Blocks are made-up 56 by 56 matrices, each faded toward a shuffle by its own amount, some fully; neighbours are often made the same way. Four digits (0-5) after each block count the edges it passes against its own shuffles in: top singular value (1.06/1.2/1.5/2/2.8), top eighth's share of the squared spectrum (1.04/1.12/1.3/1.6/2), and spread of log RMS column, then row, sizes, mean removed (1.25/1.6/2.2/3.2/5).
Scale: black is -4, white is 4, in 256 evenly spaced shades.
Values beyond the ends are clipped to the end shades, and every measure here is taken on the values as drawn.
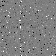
2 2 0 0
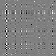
5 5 3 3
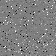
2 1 0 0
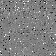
3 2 1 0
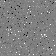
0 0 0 0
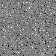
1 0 0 0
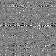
4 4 0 2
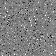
1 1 0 0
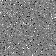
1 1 0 0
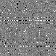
4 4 1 2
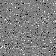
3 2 0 1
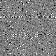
3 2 0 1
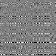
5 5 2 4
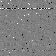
4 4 0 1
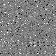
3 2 0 1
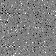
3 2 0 1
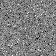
0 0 0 0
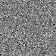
0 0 0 0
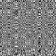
4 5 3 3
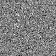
0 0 0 0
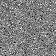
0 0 0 0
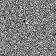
1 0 0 0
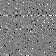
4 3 0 1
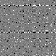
4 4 1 2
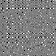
4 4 2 2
